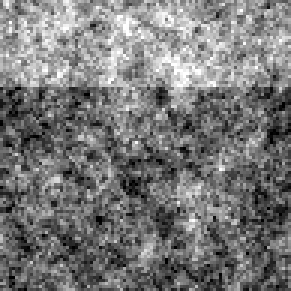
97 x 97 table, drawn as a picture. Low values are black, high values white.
The field is mottled with small blotches. A horizontal seam about 30% of the way down splits the table, and the top part is higher. There are no regular stripes. The top middle is the ninth with the highest average. On average the colour sits 50% of the way up the scale. The histogram is bell-shaped.
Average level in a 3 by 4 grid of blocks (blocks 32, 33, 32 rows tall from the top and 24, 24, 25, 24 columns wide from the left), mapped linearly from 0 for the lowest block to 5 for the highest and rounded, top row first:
4453
0110
0010
